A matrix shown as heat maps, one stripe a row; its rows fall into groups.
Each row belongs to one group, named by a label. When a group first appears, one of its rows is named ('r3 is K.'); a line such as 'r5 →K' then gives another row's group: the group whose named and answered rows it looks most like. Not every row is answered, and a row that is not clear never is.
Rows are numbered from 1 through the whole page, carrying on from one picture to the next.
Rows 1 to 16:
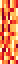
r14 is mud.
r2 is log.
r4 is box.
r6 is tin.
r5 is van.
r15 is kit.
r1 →log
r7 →box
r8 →box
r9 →kit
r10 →box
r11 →mud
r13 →van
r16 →log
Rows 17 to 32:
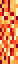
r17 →box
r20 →kit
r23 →mud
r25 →kit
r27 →tin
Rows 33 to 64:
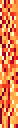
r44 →van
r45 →tin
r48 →kit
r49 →tin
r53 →log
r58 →mud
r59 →box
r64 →log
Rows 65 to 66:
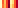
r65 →log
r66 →log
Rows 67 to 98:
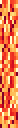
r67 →tin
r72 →van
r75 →kit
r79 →box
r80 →tin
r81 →tin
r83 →tin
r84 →kit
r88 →kit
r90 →box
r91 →mud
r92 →box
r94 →tin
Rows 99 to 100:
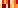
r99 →log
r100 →van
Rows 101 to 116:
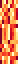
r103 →log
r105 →log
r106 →box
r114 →mud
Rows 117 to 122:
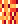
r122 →van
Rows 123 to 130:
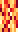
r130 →box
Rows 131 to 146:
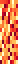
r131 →mud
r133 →tin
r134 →van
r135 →box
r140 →log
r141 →box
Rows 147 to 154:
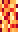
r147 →box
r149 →kit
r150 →log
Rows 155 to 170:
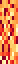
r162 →kit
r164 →log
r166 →box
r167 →box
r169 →van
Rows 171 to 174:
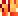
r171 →van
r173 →box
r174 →tin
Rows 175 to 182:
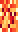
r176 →tin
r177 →box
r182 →tin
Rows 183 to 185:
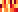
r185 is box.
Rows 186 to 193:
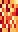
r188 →log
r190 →mud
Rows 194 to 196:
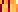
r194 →box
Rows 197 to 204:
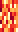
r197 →kit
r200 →tin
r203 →tin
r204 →kit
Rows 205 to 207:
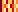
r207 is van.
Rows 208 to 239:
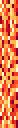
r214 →log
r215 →mud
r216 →log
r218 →box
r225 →box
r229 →tin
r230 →box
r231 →log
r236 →tin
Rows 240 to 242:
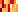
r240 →kit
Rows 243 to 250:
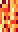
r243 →van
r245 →mud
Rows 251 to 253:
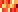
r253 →tin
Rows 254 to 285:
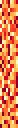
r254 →log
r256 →tin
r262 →mud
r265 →log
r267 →log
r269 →box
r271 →mud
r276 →van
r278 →kit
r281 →tin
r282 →box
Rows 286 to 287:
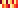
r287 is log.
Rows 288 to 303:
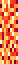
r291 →kit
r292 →mud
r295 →log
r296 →mud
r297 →kit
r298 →log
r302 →box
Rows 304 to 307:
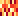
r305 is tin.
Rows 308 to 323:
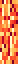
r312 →mud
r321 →log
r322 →tin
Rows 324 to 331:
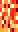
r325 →mud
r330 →box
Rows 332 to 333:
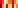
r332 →kit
